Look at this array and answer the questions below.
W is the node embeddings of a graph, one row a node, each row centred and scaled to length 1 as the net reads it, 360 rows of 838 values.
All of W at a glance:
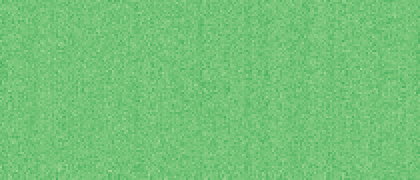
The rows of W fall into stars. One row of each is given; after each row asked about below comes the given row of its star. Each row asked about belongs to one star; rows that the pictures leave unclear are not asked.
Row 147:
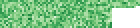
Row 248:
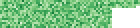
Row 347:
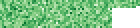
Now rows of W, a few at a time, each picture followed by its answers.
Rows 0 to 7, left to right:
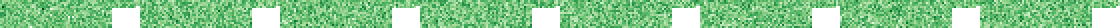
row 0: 147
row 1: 147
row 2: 147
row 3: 147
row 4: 248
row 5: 147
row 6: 248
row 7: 347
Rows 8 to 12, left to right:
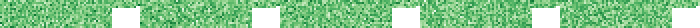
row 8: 347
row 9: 347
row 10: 347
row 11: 147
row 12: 347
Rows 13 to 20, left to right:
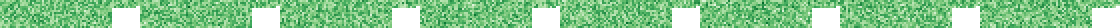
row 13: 347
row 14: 147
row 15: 248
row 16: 347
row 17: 248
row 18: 248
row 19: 147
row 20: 248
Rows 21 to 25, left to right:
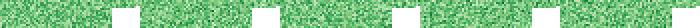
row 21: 147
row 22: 248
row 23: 147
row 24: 347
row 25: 147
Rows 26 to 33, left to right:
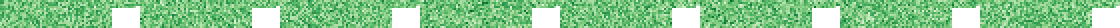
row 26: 147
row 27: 347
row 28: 248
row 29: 248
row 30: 248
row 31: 347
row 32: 248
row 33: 147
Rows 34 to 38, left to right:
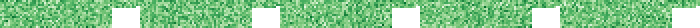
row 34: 347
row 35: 347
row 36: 147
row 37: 147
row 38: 147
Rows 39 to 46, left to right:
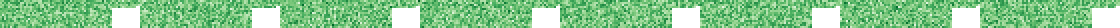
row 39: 248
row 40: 248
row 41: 147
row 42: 248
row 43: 147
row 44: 147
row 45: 248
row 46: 147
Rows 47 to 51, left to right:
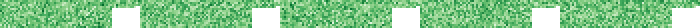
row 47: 147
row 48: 347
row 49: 347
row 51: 248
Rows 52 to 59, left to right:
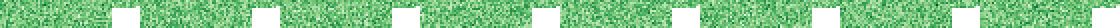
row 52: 147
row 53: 248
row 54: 147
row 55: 347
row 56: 248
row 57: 347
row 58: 147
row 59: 248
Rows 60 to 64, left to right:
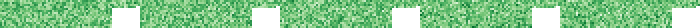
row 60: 248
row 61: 248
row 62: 147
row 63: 147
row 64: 347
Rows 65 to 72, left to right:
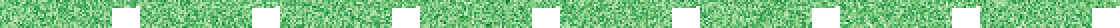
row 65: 248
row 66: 147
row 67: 248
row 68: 347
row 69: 347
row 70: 147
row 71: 147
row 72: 347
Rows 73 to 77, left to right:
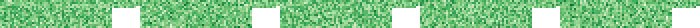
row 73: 347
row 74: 147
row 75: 347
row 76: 347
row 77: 347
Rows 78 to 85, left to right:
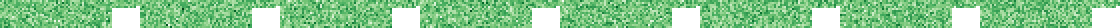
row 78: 248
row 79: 147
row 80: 347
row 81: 248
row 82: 248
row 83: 248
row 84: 147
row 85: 248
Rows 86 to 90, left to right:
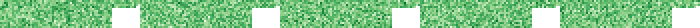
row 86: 248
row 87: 147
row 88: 147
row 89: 147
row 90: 147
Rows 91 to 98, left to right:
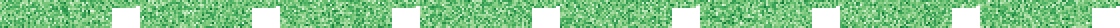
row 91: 248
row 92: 347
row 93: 147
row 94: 347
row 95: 248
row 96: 347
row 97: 248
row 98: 347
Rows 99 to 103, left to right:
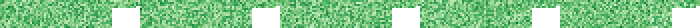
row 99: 347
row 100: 147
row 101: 147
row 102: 248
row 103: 248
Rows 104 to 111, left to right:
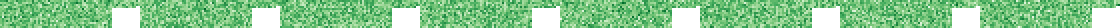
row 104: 347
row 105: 248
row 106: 347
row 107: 347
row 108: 248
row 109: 347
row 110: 147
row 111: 347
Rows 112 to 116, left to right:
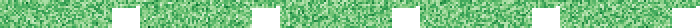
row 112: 248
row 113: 248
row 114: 347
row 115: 147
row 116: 347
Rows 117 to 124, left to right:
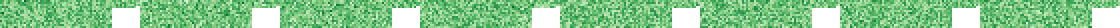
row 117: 147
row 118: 248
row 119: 248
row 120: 248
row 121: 347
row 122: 248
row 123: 347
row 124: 347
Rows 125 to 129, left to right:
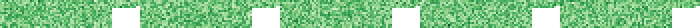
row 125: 347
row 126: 147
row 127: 147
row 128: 248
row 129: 147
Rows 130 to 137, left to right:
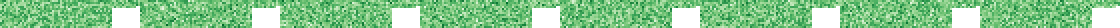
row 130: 347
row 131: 147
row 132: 147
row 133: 347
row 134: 347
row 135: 147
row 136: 248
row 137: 248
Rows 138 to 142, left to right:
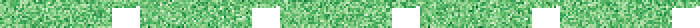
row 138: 347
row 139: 248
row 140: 147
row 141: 248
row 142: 147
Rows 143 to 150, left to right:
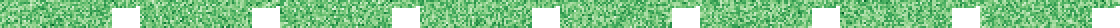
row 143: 147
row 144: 347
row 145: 147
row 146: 147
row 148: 248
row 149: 147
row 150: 347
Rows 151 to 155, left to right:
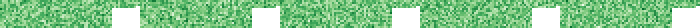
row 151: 147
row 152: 147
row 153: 347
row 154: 248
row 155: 347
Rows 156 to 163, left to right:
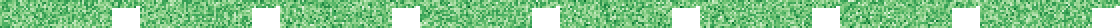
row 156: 248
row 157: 147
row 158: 147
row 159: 147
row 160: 147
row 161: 347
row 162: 347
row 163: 248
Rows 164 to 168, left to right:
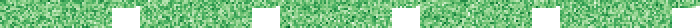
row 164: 347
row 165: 347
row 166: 248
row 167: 347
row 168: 147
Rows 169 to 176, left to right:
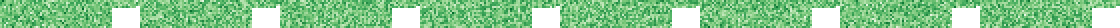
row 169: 347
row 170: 248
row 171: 347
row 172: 347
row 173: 248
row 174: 248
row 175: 248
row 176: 347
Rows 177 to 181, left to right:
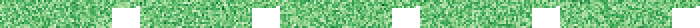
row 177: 347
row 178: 347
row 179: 147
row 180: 347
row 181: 147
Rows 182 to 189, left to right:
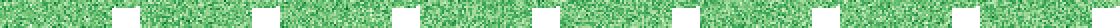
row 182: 147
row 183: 347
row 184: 248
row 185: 347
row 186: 248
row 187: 248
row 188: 147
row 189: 347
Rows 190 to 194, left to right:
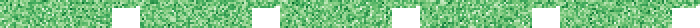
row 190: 347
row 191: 248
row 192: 248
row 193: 347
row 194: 248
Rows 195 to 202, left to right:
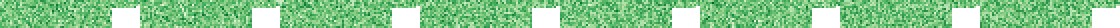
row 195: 248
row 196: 347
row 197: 248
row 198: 347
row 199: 147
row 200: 248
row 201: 147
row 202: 248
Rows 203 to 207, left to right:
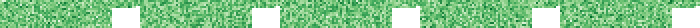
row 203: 248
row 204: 147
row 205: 248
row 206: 347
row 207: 147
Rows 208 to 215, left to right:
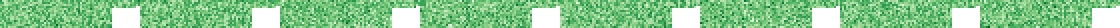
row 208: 147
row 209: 147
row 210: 248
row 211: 147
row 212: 147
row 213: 347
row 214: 147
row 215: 248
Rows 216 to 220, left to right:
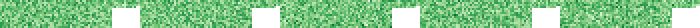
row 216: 248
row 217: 147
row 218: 147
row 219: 347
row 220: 248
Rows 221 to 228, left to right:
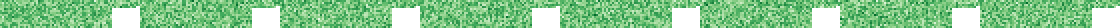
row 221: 347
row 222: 248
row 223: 147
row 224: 147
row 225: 347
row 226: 248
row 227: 347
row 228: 147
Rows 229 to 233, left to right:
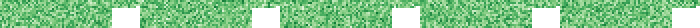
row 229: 248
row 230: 248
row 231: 147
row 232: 347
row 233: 248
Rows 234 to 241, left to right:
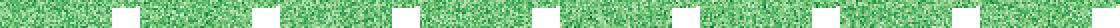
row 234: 248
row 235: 248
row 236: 347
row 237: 248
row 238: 147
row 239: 347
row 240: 347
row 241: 248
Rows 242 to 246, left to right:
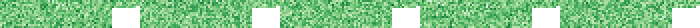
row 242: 147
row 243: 248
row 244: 248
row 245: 347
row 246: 248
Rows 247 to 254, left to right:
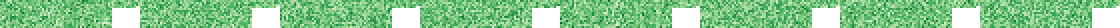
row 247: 347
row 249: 147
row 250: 347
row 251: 347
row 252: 248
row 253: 347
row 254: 347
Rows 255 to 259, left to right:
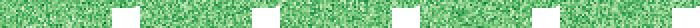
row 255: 147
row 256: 248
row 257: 248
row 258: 248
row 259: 347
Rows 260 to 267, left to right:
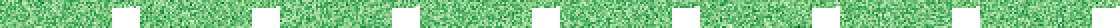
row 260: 347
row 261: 347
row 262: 147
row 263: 248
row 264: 347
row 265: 147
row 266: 347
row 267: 147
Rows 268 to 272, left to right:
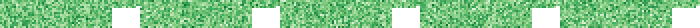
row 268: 347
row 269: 147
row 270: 248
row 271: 147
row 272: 248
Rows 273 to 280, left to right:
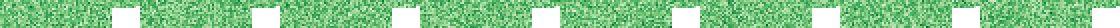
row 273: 147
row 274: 147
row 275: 248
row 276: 147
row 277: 147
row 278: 347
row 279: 347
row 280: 347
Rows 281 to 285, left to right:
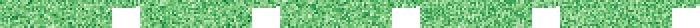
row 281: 347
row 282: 347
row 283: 248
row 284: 347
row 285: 248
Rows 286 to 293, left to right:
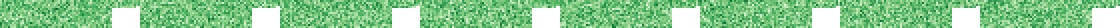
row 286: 248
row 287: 248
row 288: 248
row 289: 248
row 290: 147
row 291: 347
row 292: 347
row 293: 147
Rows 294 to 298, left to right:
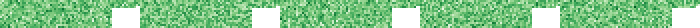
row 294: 248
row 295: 248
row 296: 347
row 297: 147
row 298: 248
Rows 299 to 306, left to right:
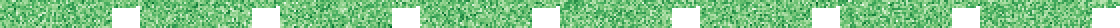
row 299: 347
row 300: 248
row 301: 147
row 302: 347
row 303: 248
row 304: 147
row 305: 347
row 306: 347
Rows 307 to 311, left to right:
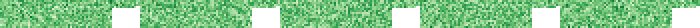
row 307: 147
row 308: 248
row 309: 147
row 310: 347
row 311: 248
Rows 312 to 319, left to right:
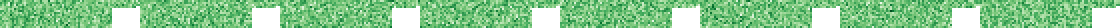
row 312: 347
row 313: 147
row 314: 147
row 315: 248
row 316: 248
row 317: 347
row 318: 248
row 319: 347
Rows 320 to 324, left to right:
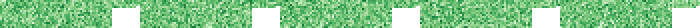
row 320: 248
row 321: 147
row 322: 347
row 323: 347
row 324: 347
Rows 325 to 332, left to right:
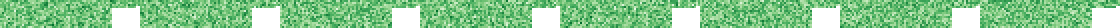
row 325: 147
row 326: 147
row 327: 147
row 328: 147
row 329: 147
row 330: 248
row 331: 248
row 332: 248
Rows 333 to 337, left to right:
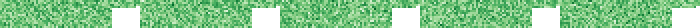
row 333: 248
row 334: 248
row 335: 248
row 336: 248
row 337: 248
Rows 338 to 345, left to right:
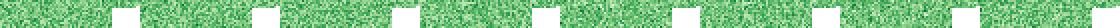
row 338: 147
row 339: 147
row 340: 248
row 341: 248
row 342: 347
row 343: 347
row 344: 147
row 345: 147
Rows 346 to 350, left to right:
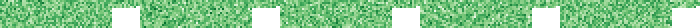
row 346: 347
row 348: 147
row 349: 147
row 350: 248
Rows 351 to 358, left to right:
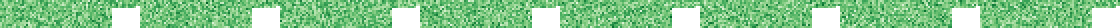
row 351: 147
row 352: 248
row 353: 147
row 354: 147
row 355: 147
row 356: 147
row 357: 147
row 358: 147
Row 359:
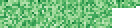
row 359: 347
